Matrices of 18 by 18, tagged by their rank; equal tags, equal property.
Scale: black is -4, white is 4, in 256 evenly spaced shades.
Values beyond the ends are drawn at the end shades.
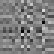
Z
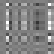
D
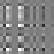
D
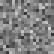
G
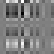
D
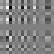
D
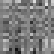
Z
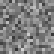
G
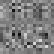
Z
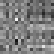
Z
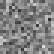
G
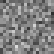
G
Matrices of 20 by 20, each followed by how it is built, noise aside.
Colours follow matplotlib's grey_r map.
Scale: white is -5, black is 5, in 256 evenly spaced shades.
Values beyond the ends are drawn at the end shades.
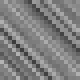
Toeplitz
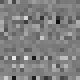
uneven rows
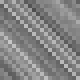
Toeplitz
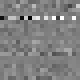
uneven rows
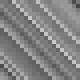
Toeplitz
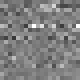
uneven rows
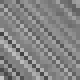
Toeplitz
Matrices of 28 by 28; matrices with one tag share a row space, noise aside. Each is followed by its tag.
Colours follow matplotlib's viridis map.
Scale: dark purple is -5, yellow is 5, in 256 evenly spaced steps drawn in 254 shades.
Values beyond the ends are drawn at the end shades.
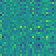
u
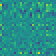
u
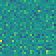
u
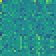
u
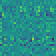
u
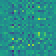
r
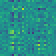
r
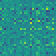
u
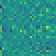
u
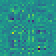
r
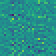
r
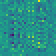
r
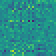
r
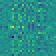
r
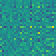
u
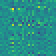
r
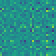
u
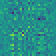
r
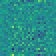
r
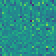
u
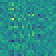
r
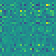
u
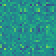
u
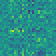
r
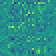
r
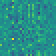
r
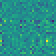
u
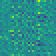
r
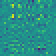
r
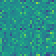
u
